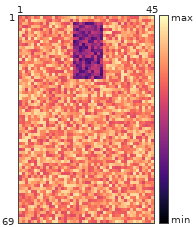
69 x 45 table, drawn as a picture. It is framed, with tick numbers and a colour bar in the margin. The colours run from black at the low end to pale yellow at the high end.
The ninth with the lowest average is the top middle. An odd patch, lower than its surroundings, sits in the top middle. No row or column stands out. There are no regular stripes. The values are skewed, with a long tail toward low values.
